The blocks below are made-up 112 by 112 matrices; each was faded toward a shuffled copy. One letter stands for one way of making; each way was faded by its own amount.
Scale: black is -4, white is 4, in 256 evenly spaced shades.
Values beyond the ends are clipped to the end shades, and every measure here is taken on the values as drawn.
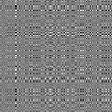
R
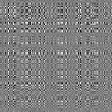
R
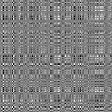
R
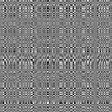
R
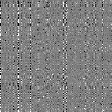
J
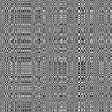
R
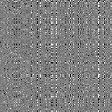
J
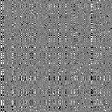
J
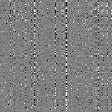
J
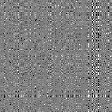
J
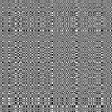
R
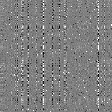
J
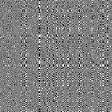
J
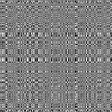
R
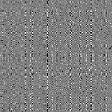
J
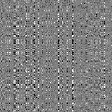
J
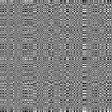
R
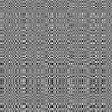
R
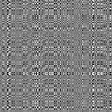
R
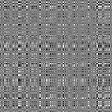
R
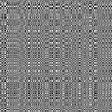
R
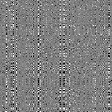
J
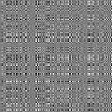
R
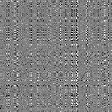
J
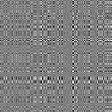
R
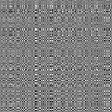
R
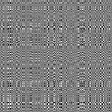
R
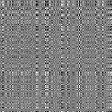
R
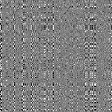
J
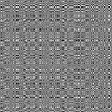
R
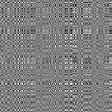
R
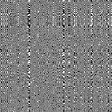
J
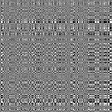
R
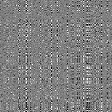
J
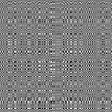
R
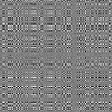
R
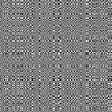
R
